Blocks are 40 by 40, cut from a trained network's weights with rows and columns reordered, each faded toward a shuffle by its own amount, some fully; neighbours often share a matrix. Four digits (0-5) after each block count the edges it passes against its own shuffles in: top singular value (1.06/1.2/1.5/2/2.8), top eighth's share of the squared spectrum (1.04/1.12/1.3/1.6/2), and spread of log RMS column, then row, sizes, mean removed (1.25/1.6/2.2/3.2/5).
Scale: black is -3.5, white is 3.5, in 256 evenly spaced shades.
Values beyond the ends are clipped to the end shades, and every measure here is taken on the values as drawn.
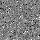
0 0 0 0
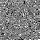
2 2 1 0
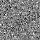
0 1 0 0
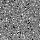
1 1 0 0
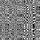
4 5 2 2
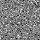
2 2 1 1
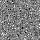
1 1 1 0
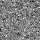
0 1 0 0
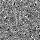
1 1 0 0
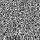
3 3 1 0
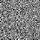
3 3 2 0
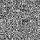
3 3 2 0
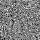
0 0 0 0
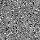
2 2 0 0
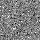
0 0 0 0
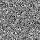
2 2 0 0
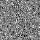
2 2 1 0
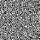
3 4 2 1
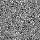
2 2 0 0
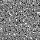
2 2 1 0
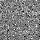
2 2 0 1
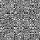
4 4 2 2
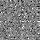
2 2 0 1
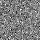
0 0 0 0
